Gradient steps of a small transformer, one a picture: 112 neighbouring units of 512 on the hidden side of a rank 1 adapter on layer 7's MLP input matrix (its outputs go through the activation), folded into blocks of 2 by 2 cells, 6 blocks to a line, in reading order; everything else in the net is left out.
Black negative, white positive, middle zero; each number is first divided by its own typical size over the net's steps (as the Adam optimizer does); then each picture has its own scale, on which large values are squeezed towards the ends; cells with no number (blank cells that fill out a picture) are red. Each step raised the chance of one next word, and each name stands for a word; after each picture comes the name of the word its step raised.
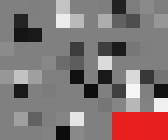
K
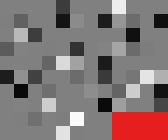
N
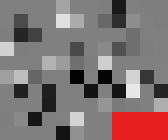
K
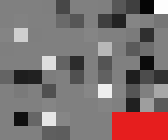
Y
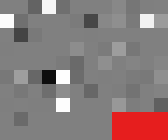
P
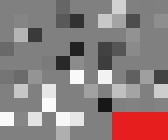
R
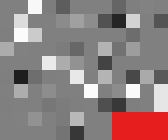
P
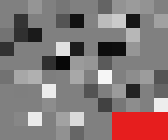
R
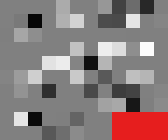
R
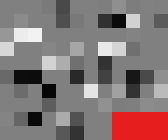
Y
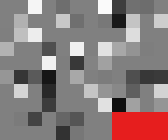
N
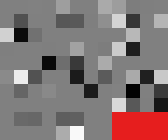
P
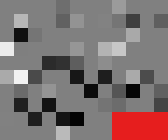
P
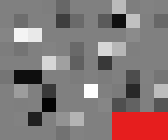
Y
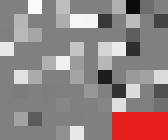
R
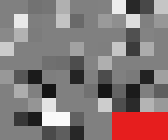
Y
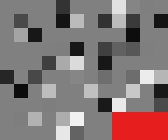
N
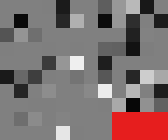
N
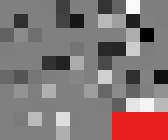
R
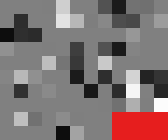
K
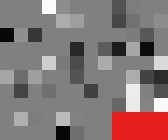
K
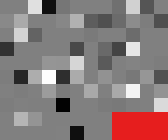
P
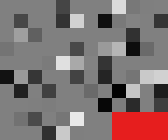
N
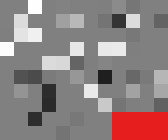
R
